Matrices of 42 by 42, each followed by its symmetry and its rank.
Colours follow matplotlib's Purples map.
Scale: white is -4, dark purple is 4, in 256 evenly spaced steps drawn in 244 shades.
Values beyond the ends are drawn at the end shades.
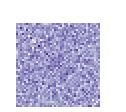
symmetric, full rank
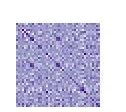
symmetric, rank five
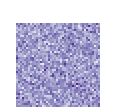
neither, full rank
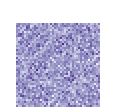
symmetric, full rank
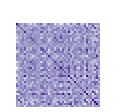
symmetric, rank five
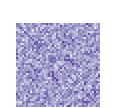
symmetric, full rank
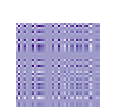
symmetric, rank one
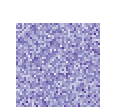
symmetric, full rank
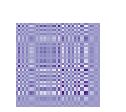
symmetric, rank one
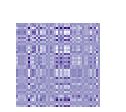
neither, rank two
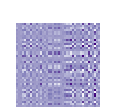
neither, rank two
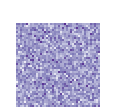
neither, full rank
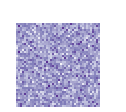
neither, full rank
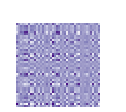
neither, rank two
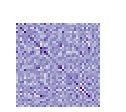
symmetric, rank five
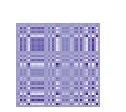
symmetric, rank one
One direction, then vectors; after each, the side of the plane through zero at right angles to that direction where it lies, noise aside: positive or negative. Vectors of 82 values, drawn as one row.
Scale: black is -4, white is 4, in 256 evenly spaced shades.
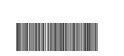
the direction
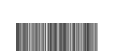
positive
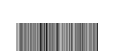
negative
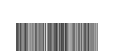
positive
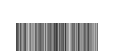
positive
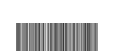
positive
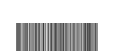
positive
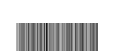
negative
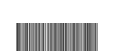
positive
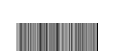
negative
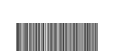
positive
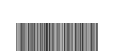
negative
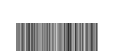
negative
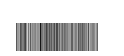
negative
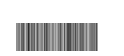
negative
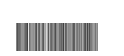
positive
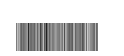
negative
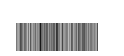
negative
